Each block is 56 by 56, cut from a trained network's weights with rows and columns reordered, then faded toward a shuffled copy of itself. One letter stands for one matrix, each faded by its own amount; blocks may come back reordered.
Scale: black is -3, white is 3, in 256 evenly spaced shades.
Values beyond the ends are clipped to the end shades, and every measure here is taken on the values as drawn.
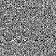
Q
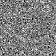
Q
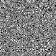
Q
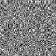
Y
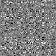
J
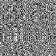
Y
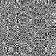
Y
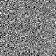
J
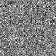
Q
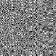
Y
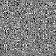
J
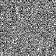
Q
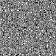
Q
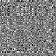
Y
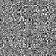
Y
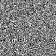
Q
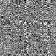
Y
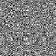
Y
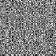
Y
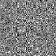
Y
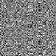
Y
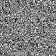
Q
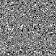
J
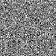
Q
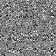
J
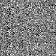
Q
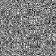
Y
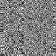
Y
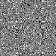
J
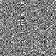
Y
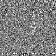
Q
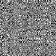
Y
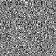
J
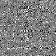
J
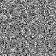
J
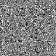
Q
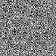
J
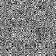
J
